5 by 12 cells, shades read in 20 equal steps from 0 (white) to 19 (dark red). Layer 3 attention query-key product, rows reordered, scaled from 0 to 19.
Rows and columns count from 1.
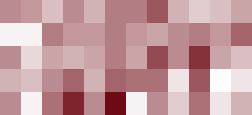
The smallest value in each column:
1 1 5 6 6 10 1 7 2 4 0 2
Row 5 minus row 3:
0 -2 4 11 2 9 -6 -5 -5 -5 -5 1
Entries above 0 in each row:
12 12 12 11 12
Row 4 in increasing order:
0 2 2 5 6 6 9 11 11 12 12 13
